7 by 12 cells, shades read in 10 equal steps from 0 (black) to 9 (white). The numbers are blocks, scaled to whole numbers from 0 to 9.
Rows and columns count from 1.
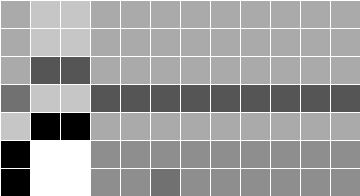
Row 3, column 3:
3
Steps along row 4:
up same down same same same same same same same same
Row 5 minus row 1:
1 -7 -7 0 0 0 0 0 0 0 0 0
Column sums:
29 42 42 37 37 36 37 37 37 37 37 37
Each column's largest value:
7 9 9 6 6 6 6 6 6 6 6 6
